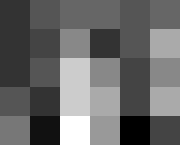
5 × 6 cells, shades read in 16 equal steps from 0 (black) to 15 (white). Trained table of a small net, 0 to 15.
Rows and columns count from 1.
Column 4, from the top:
6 3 8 10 9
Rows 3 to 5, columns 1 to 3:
3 5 12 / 5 3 12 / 7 1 15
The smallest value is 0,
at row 5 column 5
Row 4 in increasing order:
3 4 5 10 10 12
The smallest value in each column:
3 1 6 3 0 4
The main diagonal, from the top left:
3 4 12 10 0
